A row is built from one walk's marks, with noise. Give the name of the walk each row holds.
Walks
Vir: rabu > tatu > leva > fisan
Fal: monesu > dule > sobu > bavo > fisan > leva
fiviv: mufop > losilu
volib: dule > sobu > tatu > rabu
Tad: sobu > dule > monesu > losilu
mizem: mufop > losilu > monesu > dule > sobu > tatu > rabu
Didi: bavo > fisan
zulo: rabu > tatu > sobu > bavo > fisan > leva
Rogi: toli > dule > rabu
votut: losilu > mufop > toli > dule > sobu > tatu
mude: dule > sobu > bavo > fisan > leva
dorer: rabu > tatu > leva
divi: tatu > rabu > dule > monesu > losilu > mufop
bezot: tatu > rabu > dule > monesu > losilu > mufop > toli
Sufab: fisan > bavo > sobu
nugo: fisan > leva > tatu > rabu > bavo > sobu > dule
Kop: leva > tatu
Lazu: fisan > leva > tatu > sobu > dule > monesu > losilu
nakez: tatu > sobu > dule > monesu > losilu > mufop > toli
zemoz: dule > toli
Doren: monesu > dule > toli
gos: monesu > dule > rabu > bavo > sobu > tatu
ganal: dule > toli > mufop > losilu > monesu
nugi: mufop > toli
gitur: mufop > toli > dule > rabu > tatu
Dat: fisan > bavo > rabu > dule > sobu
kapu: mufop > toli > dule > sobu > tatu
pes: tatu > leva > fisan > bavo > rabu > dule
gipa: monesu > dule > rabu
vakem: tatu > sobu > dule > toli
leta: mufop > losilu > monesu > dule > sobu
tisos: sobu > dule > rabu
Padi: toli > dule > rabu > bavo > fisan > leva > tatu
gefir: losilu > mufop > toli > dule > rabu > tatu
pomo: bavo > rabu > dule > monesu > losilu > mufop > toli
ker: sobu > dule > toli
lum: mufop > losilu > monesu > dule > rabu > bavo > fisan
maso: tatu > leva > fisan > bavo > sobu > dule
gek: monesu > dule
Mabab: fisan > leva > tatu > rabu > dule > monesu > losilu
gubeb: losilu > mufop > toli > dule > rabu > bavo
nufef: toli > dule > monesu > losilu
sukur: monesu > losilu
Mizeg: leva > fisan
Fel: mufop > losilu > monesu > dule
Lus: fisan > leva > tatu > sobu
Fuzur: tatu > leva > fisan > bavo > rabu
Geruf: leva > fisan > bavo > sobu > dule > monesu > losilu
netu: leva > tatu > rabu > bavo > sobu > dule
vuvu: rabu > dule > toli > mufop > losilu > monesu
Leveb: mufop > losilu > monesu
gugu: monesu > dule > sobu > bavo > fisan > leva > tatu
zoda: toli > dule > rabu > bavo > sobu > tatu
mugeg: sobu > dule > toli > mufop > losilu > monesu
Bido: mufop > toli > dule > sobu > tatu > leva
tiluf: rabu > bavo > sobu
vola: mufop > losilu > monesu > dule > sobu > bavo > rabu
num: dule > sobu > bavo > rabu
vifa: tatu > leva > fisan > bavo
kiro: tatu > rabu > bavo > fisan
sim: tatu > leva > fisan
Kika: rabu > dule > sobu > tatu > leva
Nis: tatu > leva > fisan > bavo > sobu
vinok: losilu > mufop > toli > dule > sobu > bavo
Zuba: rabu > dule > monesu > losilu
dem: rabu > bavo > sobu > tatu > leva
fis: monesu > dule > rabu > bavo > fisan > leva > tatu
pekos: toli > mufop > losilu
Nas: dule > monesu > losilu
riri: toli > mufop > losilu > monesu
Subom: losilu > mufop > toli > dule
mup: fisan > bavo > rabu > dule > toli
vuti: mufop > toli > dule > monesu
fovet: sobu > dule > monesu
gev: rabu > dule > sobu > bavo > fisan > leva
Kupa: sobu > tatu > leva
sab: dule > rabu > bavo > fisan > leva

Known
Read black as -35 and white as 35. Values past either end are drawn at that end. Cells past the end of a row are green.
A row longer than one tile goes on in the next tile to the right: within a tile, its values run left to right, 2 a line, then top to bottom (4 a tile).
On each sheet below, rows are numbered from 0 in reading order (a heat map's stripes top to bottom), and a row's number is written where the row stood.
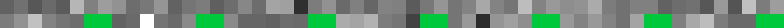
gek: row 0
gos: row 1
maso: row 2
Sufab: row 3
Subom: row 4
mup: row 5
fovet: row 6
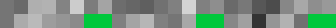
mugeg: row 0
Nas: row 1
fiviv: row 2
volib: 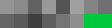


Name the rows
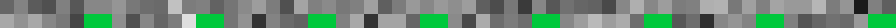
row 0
Didi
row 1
Mabab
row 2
zemoz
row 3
pekos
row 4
kiro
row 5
Leveb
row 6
votut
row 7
Padi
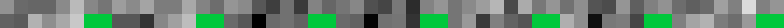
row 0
divi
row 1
gefir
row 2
dorer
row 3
Kop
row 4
ker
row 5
Mizeg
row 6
Tad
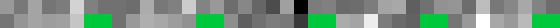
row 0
vuvu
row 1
ganal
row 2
vifa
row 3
Fal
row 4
pomo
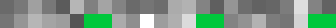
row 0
vuti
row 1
lum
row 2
Zuba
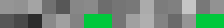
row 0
gitur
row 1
nufef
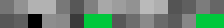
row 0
Bido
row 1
zoda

